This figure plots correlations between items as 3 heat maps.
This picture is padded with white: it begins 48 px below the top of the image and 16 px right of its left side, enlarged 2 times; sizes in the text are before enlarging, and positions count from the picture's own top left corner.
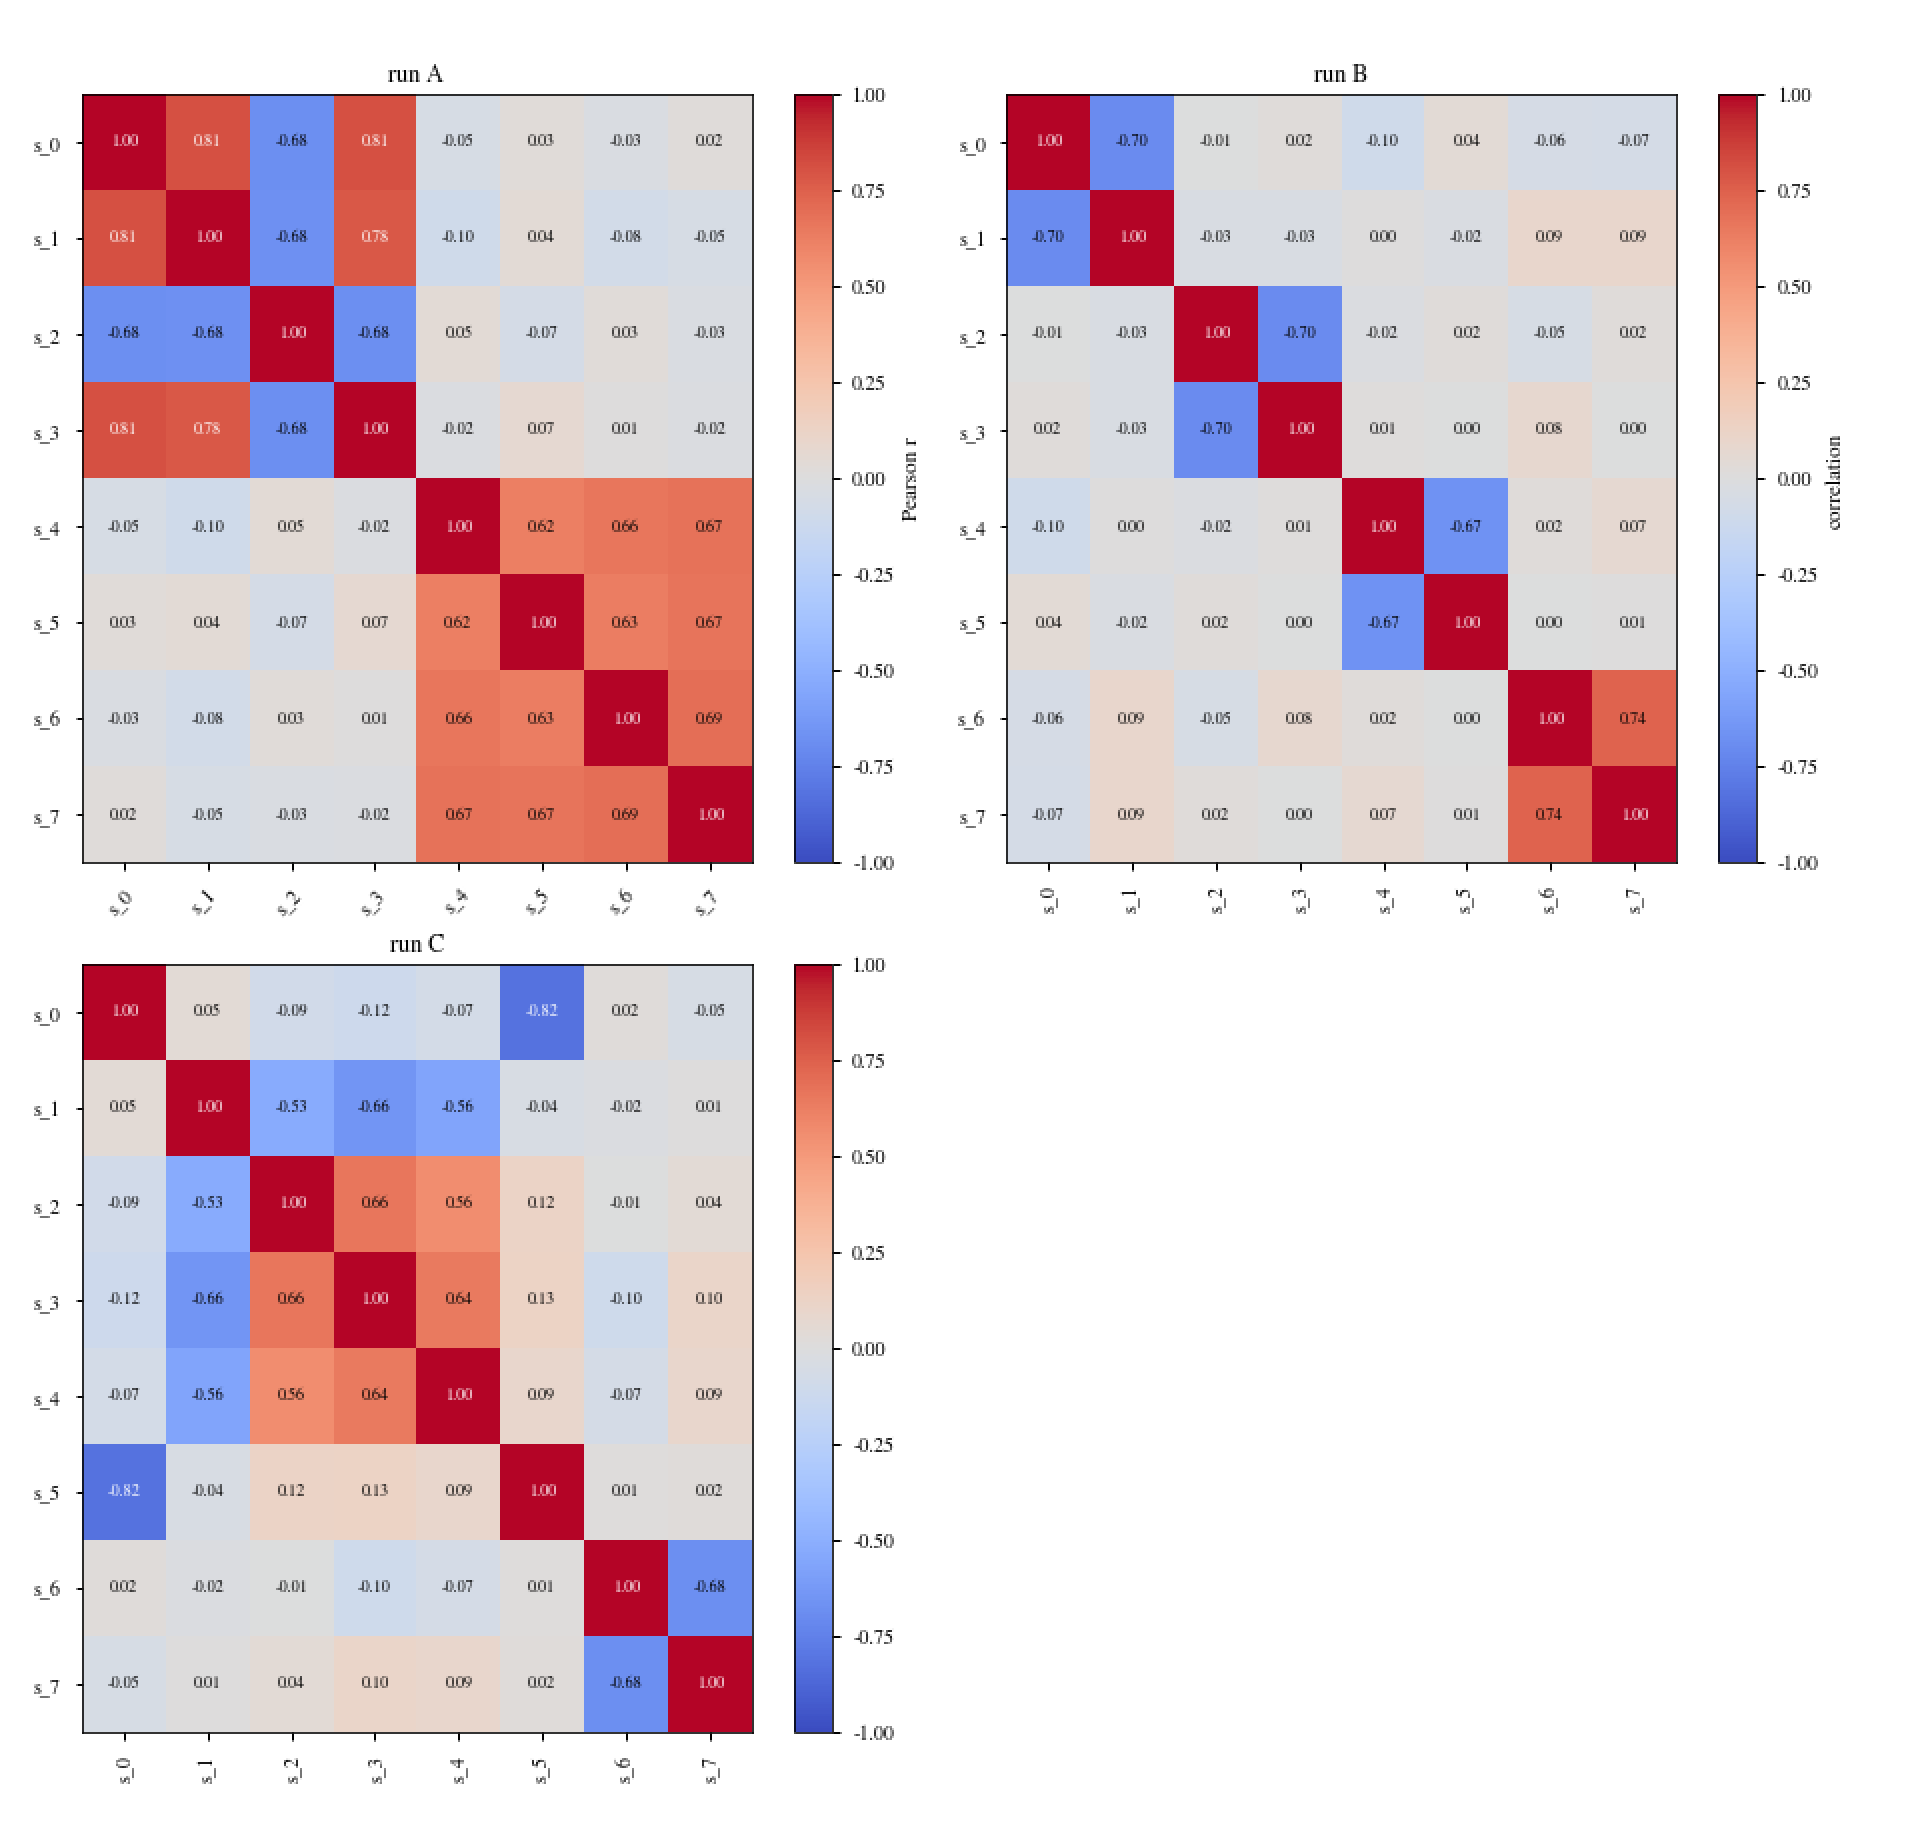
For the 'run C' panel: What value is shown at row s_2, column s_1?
-0.53
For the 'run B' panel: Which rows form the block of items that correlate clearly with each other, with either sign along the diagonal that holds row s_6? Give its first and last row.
s_6 to s_7
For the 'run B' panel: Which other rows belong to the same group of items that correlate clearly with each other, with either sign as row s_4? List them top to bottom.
s_5
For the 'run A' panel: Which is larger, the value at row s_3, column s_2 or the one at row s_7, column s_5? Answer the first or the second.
the second
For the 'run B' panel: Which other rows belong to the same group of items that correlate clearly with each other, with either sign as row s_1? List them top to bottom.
s_0
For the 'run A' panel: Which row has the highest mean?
s_5
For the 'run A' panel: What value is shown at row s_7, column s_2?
-0.03
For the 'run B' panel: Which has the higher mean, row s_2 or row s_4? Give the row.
s_4
